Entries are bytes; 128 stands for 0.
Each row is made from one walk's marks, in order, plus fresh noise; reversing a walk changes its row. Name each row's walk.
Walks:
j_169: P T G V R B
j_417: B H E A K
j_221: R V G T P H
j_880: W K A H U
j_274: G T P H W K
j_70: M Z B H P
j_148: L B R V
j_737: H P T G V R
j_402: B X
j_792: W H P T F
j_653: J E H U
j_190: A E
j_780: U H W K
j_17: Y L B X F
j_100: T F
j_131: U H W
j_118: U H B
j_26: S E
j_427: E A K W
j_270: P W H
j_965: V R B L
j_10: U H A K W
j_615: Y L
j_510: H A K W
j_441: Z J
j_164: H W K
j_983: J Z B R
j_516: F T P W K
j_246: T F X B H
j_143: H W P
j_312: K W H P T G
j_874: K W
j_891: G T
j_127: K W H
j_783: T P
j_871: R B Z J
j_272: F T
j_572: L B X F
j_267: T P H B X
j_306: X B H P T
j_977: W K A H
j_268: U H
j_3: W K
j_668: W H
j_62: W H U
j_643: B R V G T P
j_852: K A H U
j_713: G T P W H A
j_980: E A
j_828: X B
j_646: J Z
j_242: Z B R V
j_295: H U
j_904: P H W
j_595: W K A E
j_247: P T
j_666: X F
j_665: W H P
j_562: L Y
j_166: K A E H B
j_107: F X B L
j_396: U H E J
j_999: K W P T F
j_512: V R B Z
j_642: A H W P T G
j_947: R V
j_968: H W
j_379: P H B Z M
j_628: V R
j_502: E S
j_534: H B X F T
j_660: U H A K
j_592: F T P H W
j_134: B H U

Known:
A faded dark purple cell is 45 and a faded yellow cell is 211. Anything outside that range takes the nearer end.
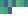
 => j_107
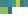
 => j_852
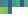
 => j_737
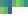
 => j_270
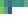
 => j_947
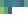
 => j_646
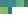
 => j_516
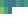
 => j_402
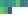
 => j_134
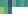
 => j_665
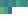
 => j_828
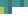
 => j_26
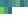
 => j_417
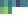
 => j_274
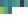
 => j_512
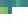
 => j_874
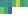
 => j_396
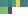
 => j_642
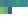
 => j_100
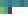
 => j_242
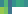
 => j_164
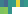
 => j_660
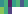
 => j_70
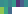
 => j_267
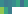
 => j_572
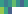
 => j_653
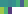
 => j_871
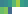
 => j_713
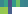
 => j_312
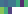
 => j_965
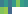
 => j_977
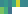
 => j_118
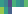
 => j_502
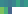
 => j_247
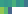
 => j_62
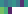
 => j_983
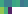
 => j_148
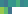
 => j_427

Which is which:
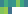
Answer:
j_880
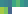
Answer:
j_127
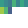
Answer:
j_668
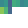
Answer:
j_143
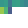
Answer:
j_968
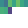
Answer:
j_246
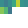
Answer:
j_268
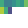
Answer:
j_441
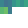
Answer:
j_891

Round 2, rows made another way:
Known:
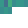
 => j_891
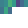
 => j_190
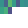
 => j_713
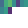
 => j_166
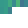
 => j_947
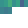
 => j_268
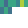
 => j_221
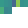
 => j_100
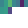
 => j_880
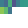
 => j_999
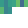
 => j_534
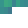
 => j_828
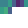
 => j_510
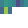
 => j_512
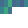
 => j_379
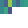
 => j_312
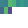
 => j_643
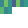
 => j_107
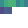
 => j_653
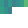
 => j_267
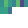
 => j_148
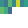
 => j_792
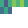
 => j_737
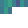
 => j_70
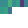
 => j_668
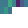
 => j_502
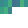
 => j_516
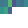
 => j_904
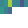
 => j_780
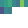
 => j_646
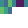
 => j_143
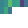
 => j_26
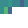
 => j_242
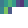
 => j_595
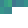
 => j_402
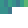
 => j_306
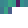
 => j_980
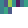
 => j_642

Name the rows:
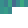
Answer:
j_247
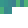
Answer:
j_246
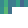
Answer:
j_965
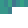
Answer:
j_783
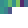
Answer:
j_62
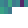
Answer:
j_968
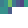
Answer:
j_10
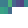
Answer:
j_127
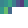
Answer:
j_977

